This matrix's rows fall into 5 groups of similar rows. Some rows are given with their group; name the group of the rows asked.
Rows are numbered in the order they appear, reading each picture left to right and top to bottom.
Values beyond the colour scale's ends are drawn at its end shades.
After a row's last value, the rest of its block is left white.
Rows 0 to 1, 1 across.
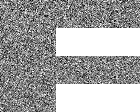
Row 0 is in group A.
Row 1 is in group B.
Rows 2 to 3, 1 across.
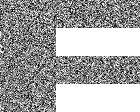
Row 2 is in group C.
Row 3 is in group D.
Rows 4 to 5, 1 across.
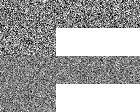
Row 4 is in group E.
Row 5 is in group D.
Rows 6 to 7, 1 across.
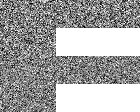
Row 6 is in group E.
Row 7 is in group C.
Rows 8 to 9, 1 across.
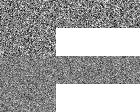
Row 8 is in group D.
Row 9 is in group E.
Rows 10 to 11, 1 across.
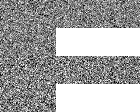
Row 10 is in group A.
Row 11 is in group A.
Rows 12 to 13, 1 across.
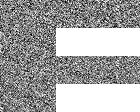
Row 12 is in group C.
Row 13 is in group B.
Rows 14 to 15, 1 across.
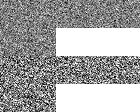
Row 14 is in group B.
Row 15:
B
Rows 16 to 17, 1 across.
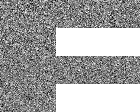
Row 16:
A
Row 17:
E
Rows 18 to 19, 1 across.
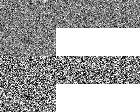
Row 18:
E
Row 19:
E
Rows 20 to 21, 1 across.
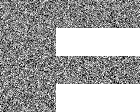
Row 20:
A
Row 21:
A
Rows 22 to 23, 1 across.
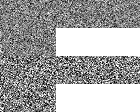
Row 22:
C
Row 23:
B
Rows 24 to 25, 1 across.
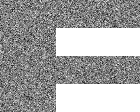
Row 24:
C
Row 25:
E
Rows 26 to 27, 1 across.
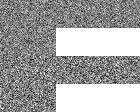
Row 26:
E
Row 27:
C
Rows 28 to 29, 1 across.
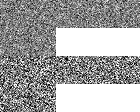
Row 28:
D
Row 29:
B
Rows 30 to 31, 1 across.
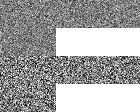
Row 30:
C
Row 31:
A
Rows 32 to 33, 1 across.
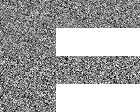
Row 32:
B
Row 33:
B
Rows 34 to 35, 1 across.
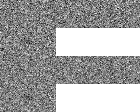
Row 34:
E
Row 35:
E
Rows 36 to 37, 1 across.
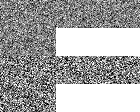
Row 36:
A
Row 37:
B
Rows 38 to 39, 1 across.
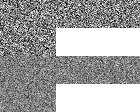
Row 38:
B
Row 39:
D
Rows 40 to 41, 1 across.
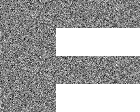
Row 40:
C
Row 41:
C
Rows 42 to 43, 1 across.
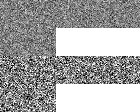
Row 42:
A
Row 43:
E
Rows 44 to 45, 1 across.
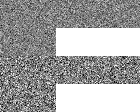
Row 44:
C
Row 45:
A
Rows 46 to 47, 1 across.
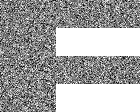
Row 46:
D
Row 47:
A
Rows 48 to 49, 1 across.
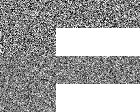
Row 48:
C
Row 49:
D
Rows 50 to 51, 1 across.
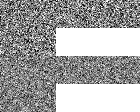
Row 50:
D
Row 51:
A
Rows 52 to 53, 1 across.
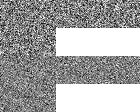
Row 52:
D
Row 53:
B
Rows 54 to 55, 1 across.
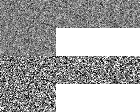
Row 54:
D
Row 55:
D
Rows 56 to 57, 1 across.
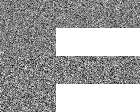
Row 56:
D
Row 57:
A
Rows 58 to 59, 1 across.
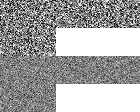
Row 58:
D
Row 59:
C
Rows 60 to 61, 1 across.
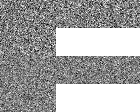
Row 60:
D
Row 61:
E
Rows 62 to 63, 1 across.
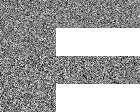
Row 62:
B
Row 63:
A
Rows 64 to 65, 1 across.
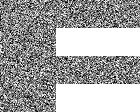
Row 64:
C
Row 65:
B
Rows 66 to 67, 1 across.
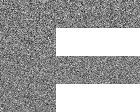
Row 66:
E
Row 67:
B
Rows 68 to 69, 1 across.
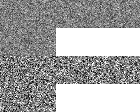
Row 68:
E
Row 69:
D
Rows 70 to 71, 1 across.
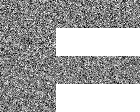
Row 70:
E
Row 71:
A
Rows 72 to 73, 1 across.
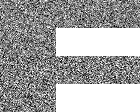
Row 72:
A
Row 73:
B
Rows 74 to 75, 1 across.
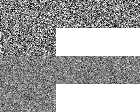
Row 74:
C
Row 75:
E
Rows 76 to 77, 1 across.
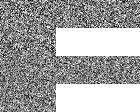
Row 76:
A
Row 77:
D
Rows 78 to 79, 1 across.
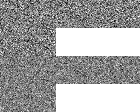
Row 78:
B
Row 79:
D
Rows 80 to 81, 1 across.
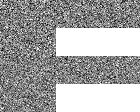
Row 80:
E
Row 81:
B
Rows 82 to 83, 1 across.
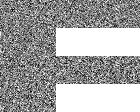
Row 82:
C
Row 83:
D
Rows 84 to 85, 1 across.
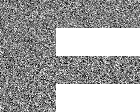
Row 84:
B
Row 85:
D
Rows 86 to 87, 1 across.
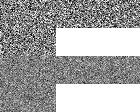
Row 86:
C
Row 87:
E
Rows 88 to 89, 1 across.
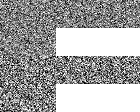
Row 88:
E
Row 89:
E
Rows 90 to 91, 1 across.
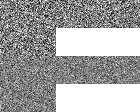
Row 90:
A
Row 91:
C
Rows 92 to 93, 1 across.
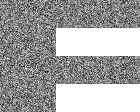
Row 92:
A
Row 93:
A
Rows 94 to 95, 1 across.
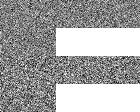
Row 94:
C
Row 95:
A
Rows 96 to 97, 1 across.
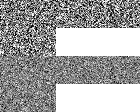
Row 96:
D
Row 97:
A
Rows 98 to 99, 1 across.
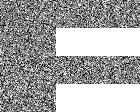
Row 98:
D
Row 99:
A
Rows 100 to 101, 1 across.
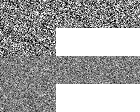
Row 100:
B
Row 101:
B
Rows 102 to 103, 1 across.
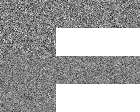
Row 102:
A
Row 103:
E
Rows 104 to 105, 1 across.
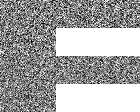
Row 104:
D
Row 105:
D
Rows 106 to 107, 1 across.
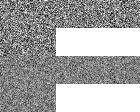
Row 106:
A
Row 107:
A
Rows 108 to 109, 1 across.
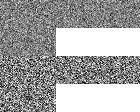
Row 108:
A
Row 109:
E
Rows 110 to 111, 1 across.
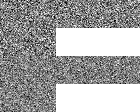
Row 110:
B
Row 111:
E
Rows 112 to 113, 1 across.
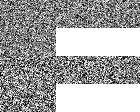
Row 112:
D
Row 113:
A
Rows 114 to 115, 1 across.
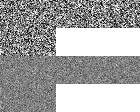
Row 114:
D
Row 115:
C
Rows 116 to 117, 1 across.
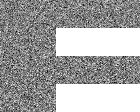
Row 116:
D
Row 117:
E
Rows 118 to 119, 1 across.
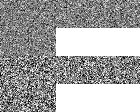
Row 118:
D
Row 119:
A
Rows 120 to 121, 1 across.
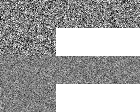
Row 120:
A
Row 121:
C
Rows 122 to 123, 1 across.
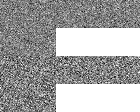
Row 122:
E
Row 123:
B
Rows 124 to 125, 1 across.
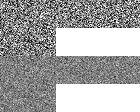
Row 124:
B
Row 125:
B
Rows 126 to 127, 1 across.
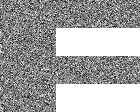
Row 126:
C
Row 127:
B
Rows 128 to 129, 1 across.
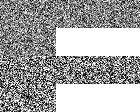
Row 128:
A
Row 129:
E
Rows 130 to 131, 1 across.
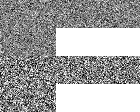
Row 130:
C
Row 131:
A
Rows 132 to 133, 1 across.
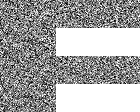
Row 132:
B
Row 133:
B
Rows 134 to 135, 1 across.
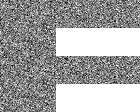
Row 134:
B
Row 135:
B
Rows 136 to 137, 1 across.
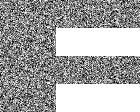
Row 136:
A
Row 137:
A
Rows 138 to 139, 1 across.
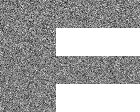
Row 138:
B
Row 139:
D
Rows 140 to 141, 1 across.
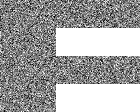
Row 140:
C
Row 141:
D
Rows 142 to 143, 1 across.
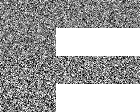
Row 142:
A
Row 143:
A
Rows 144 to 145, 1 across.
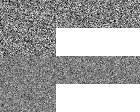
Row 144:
B
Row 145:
E
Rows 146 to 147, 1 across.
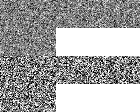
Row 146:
D
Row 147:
D
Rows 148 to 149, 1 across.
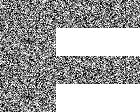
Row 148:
E
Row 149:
E
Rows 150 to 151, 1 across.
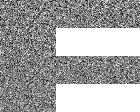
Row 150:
D
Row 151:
D
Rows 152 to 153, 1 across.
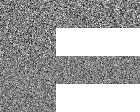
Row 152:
D
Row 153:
A
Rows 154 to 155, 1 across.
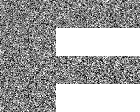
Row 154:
D
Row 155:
D
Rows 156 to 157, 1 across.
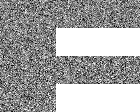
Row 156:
A
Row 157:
E
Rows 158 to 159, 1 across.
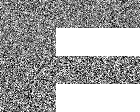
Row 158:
A
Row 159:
D
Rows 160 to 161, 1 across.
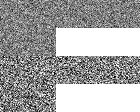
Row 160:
A
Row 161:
B
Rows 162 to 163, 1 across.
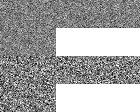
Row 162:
E
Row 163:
B
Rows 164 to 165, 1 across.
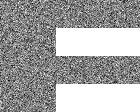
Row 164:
A
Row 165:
C
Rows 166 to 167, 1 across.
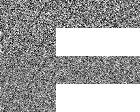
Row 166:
C
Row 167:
D
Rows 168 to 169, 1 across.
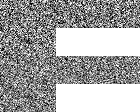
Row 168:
E
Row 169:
B
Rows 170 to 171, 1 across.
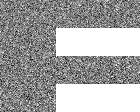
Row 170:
D
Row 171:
E
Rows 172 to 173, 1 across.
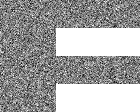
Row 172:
C
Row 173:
A
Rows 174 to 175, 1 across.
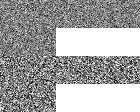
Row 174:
A
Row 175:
D
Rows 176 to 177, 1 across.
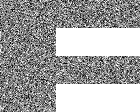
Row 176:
C
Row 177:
D
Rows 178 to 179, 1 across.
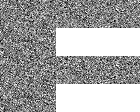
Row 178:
B
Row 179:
B
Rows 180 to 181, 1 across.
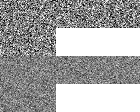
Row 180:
D
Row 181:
B
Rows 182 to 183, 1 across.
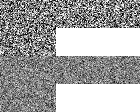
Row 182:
D
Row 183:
A
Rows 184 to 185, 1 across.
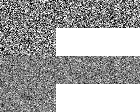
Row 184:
E
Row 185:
E
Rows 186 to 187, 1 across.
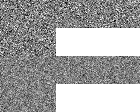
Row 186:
B
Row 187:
A
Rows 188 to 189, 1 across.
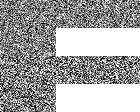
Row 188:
D
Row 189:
B
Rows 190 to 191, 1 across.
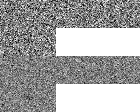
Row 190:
D
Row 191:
E
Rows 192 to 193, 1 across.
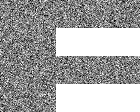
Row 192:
A
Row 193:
B
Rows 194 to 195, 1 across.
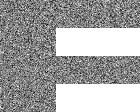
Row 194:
D
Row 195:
C
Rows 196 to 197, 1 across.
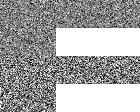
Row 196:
E
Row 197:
C
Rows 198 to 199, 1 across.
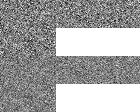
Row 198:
B
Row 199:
B
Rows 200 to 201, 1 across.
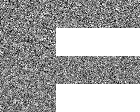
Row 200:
B
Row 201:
A
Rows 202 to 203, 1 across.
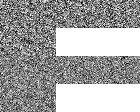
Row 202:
E
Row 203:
A
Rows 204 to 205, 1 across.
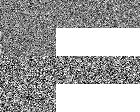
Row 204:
C
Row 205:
E
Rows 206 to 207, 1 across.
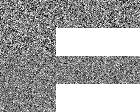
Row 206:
A
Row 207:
D
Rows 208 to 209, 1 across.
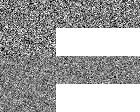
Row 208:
E
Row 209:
B
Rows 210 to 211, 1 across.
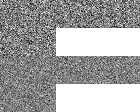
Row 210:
E
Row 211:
B
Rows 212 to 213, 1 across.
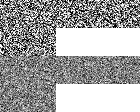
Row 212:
C
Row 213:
A
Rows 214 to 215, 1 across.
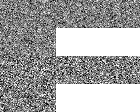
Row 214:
E
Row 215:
B
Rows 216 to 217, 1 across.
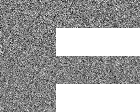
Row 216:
C
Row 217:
D
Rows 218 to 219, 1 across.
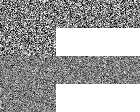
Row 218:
E
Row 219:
C
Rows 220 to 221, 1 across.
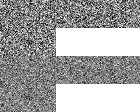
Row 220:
E
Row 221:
E
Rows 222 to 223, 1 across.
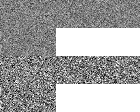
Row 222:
C
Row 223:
C
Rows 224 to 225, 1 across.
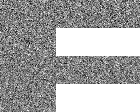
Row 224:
E
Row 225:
D
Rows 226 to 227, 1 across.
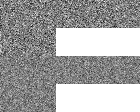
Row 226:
C
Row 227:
A
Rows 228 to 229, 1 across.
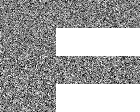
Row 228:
C
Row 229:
A
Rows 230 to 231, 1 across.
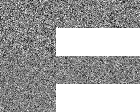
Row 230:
A
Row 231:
D
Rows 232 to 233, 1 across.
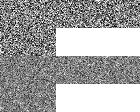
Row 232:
C
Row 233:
D
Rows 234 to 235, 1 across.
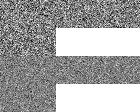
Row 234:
A
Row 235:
D
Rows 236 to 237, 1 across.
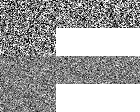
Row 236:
D
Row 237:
B
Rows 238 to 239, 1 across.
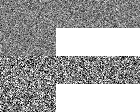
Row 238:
C
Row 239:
A
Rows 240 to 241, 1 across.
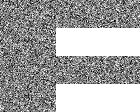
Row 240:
B
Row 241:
D
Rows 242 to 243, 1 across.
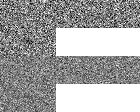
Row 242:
E
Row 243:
B
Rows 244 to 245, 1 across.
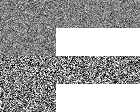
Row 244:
A
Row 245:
C
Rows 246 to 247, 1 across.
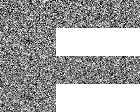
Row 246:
E
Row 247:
E
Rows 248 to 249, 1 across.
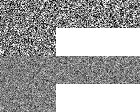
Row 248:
D
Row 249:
D
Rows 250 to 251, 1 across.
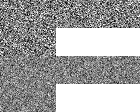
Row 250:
B
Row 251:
A
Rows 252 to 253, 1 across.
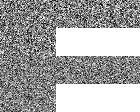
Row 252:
D
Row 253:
E
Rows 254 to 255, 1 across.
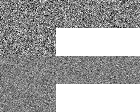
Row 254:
A
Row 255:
B
